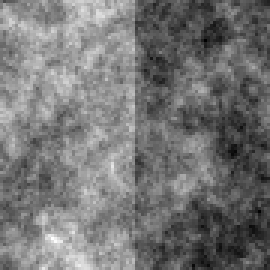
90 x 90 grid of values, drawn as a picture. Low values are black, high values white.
The ninth with the lowest average is the bottom right. There are no lone odd cells. A vertical seam about 50% of the way across splits the table, and the left part is higher.
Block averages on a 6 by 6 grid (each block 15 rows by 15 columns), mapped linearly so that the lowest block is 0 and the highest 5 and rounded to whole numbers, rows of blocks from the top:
444101 / 444122 / 434211 / 234220 / 233211 / 354100
